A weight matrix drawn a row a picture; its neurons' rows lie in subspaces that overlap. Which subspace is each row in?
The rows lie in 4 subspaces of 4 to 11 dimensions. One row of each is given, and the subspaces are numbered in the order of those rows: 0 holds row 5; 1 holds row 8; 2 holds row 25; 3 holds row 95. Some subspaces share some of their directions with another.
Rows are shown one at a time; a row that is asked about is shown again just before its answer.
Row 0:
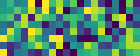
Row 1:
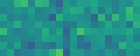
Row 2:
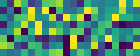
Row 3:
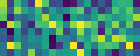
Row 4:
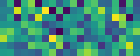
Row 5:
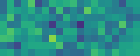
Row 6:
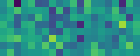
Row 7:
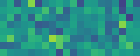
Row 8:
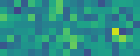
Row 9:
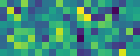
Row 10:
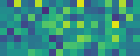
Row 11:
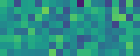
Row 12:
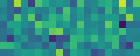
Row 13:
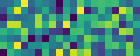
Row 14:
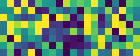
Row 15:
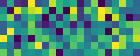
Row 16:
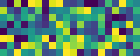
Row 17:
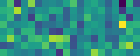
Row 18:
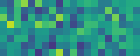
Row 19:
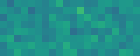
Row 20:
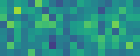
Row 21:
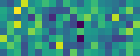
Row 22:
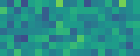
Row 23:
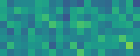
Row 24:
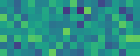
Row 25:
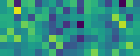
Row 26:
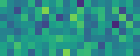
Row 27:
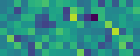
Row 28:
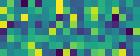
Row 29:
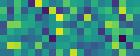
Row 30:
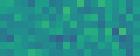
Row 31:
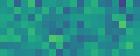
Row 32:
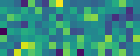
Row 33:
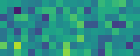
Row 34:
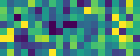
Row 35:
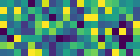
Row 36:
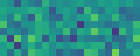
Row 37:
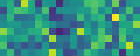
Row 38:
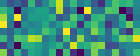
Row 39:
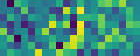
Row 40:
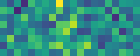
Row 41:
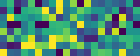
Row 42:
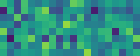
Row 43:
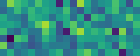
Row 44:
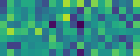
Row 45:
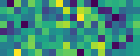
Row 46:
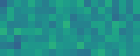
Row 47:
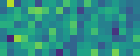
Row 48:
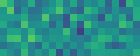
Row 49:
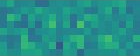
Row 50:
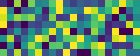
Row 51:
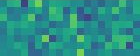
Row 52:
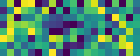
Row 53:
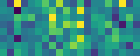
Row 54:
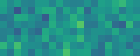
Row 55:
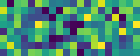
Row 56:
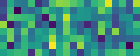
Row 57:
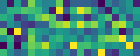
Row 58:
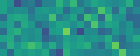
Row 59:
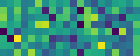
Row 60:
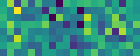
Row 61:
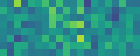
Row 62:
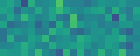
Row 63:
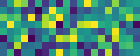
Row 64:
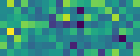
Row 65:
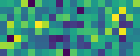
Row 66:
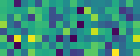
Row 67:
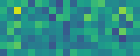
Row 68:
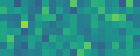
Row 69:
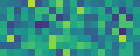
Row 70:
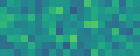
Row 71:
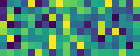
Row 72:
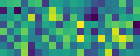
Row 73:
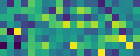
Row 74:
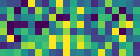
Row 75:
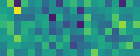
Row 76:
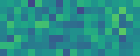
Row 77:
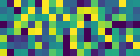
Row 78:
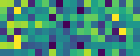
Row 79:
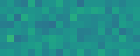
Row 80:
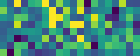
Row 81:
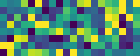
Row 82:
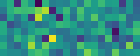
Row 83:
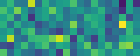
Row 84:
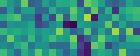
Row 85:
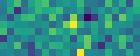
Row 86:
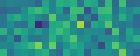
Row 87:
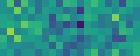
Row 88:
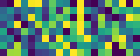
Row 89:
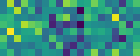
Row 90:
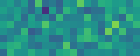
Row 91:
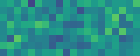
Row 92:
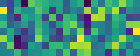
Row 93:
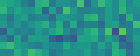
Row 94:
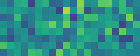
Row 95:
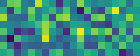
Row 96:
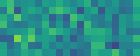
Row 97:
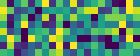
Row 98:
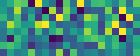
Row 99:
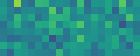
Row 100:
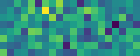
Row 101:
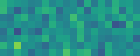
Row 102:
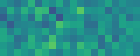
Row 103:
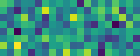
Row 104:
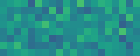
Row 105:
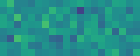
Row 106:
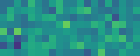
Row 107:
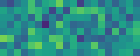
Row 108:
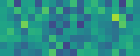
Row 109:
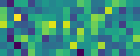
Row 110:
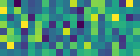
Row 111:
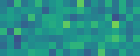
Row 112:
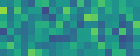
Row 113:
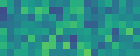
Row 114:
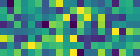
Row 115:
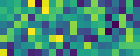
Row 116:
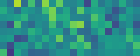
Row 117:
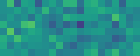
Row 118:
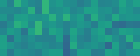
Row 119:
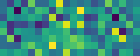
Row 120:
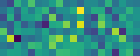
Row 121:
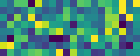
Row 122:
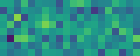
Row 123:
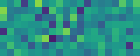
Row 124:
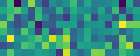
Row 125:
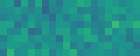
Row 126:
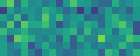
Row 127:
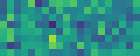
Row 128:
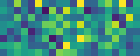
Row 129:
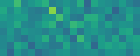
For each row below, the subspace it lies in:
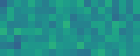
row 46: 0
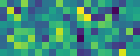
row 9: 3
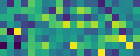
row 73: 0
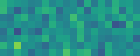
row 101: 0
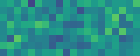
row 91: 2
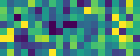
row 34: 3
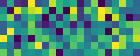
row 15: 3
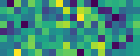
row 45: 3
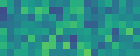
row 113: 1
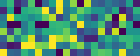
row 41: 3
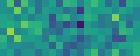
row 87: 0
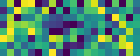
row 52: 3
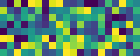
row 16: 3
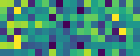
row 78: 0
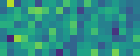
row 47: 3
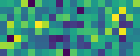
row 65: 2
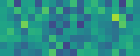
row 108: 3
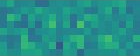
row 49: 3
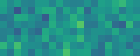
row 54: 0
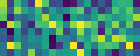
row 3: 0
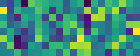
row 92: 3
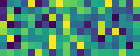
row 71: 0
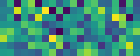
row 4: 3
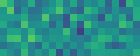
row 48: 3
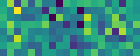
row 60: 2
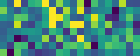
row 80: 2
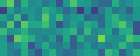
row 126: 1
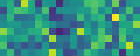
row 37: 3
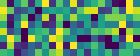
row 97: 3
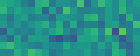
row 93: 1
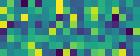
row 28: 1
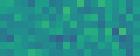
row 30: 1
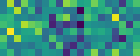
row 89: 0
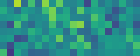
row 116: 2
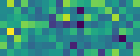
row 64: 0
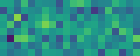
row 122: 1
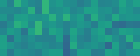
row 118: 2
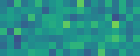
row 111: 0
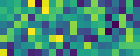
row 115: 2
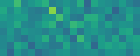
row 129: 2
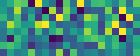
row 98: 0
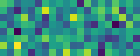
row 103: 0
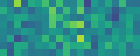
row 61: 2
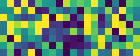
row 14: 0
